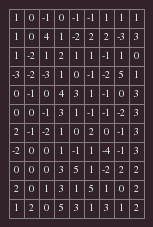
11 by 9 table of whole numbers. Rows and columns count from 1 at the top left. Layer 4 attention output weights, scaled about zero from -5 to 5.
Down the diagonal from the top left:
1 0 1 1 3 -1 0 -1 2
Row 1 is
1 0 -1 0 -1 -1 1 1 1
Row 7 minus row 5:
2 0 -2 -3 -3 1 1 -1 0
